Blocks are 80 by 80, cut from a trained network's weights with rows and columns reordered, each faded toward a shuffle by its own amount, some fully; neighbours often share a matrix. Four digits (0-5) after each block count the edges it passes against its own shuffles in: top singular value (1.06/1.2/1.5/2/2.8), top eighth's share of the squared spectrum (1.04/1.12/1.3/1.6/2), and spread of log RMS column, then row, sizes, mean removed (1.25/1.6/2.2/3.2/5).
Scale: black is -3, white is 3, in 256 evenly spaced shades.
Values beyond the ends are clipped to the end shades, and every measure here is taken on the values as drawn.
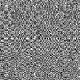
5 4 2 2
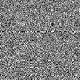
4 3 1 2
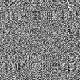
4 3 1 1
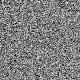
0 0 0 0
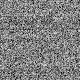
1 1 0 0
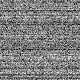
4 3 0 2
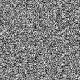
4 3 0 0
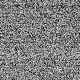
1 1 0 0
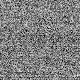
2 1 0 0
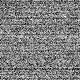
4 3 0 1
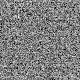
1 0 0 0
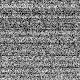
4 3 0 2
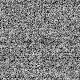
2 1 0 0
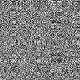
4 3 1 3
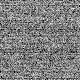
3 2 0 1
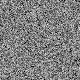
0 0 0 0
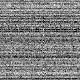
5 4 1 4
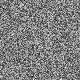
0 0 0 0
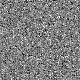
2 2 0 0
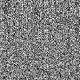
3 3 1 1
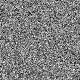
0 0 0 0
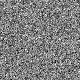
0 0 0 0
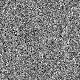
1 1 0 0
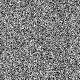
1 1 0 0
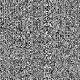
3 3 2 2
